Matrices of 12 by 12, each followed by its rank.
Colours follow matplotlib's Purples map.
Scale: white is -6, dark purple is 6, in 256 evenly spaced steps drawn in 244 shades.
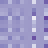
one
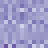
two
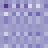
one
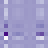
one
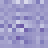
two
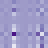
one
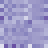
two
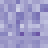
two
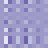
one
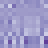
two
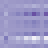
one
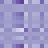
one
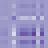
one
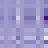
one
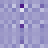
one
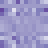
two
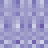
one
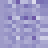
two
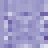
two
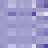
one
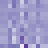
two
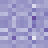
two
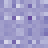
two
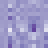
two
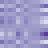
one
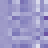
two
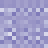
two
